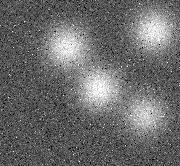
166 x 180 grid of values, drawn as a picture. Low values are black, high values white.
The halves do not mirror each other. There are no regular stripes. On average the colour sits 40% of the way up the scale. No single row or column stands out from its neighbours. Four bumps rise from the field. The centre is the ninth with the highest average.
